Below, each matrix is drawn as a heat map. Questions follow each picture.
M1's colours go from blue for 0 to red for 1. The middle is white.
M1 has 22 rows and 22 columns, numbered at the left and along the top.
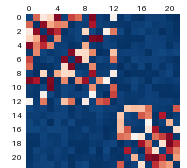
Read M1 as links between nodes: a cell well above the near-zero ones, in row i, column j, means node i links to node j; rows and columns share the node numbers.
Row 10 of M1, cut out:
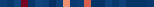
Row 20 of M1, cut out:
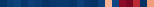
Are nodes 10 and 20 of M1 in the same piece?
no
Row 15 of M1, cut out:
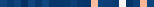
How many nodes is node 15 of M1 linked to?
3
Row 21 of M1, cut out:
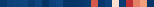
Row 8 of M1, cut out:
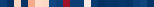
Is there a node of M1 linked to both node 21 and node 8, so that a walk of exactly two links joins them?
no
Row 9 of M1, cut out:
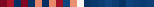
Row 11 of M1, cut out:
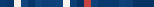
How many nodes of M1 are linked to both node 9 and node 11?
0
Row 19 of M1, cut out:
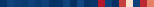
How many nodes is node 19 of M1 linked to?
5
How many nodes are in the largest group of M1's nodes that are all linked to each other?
5
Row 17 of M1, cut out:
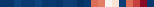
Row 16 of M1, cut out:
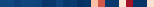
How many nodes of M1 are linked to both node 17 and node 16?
3
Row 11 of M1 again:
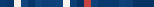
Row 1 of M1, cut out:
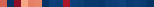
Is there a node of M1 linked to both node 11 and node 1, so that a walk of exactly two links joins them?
yes
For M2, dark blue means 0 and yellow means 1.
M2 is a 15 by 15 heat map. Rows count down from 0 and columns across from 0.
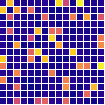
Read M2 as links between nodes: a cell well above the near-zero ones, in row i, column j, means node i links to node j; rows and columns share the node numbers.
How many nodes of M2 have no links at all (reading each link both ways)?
1
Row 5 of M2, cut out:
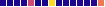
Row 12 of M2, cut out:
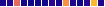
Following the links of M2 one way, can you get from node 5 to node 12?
yes
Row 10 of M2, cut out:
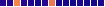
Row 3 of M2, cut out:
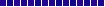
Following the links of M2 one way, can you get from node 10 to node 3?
no
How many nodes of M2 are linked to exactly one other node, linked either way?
1
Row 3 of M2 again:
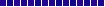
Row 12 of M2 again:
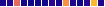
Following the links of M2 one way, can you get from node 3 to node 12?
no
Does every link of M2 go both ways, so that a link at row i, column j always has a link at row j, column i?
yes
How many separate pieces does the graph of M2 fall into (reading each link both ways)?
2
